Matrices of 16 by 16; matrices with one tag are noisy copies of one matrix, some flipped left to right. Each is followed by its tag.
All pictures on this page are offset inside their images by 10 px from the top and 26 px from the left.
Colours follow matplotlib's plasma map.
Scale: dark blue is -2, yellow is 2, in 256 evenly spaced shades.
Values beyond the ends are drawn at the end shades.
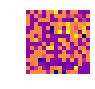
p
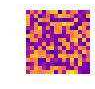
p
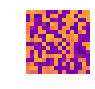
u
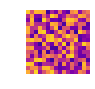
u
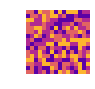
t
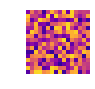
p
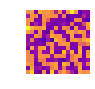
t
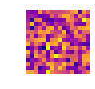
t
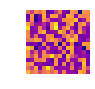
u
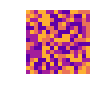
u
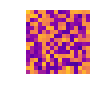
u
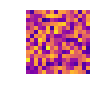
p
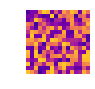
t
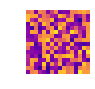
u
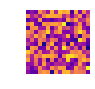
p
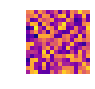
u
